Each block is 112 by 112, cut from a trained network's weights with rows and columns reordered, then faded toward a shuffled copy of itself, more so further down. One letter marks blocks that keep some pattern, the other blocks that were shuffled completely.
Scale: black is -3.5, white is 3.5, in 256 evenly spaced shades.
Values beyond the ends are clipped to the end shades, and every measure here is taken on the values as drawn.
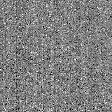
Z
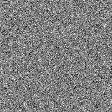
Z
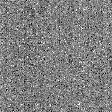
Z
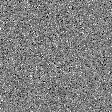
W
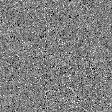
Z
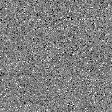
Z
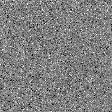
Z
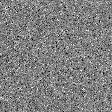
W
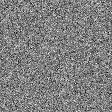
W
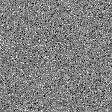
W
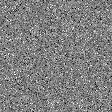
W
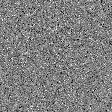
W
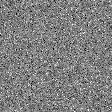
W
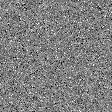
W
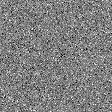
W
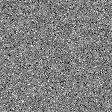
W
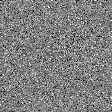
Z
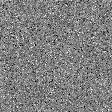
W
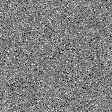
W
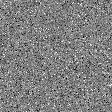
W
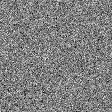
W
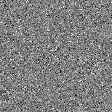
Z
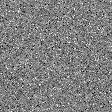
W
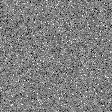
W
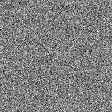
Z
